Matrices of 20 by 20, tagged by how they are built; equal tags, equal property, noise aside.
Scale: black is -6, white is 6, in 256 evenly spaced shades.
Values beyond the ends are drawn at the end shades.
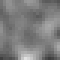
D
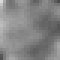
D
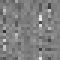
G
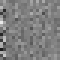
G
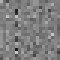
G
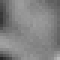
D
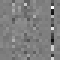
G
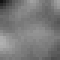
D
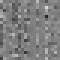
G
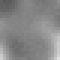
D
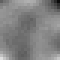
D
